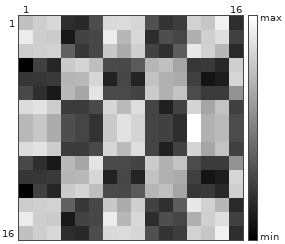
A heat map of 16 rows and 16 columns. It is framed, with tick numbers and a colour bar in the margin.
Grain: checkered. Histogram: two levels. Slope: none. Mirror symmetry: top to bottom.
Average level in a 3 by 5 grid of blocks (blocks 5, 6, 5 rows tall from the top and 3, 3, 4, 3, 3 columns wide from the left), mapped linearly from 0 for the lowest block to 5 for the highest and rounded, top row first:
4 1 4 2 3 / 5 0 5 2 2 / 4 1 4 2 3
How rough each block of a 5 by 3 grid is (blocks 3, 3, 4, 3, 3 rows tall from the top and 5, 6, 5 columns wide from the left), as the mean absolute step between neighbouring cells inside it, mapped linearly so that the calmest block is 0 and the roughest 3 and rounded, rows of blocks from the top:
123 / 122 / 023 / 122 / 123
